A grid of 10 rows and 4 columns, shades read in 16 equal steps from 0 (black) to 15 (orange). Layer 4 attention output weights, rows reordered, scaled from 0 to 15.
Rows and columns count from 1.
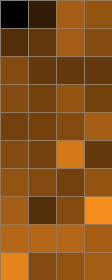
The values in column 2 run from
3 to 11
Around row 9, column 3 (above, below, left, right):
8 9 11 10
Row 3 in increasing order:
6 6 6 8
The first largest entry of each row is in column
3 3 1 3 4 3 1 4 1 1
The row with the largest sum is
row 9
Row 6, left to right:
8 7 13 6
